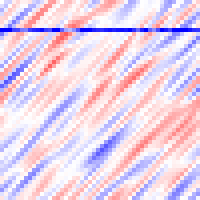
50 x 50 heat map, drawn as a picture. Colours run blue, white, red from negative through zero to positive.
Row 8 differs from the rows beside it. On average the colour sits 50% of the way up the scale. Neither half mirrors the other. Streaks slant up to the right.
